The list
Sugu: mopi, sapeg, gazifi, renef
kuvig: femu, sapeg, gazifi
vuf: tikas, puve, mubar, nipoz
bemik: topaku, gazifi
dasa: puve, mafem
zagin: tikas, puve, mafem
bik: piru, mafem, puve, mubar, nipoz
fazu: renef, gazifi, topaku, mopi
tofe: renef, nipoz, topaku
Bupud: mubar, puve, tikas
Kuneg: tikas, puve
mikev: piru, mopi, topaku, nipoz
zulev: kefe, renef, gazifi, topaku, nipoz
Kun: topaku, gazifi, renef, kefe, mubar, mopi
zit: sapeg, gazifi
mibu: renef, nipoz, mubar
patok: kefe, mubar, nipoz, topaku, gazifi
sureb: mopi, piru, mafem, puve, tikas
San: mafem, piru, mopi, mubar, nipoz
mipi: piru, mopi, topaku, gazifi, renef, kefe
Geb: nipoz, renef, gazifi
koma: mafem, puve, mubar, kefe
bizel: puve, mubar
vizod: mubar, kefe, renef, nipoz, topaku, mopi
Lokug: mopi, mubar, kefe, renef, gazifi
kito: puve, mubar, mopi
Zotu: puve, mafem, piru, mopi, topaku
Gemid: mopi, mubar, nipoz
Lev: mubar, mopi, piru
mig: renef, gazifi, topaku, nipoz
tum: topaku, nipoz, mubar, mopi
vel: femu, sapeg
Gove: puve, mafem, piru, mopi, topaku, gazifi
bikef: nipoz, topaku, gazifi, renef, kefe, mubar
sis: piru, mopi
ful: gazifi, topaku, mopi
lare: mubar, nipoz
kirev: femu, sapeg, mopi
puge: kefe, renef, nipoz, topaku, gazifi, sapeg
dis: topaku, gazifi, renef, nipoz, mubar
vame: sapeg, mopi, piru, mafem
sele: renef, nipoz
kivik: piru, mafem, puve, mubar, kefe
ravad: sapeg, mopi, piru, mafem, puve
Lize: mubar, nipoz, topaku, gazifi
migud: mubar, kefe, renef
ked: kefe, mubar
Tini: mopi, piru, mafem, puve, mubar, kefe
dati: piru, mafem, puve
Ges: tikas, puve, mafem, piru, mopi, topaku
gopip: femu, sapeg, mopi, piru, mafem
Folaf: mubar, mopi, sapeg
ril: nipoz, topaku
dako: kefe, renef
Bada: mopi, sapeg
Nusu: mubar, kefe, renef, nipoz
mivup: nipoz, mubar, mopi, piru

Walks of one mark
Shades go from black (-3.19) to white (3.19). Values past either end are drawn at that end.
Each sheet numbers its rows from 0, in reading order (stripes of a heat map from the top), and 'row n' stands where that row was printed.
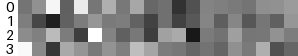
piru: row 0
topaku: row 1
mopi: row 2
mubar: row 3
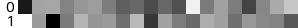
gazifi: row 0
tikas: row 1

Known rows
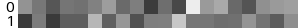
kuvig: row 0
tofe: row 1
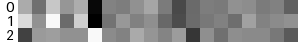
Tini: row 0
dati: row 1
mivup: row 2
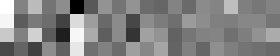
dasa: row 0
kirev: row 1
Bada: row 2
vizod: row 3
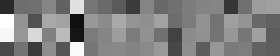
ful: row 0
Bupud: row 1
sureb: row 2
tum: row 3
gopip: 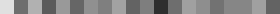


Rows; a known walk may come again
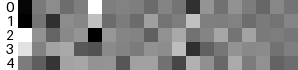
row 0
mikev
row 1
bikef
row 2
Kuneg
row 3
kito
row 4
ked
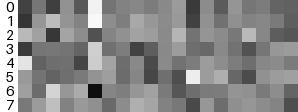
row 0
tum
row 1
mivup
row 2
vuf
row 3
fazu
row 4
kirev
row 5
kuvig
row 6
Tini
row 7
San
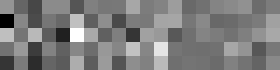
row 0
migud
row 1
mig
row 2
Bada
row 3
mibu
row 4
tofe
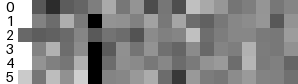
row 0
vel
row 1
bizel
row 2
dako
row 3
dasa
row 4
zagin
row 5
kivik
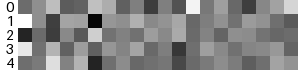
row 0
zit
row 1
Bupud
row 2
vizod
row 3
gopip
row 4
Gove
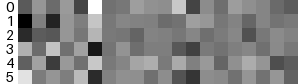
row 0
Gemid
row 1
Lize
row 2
Kun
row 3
Zotu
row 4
lare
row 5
Ges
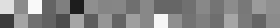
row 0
ravad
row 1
sele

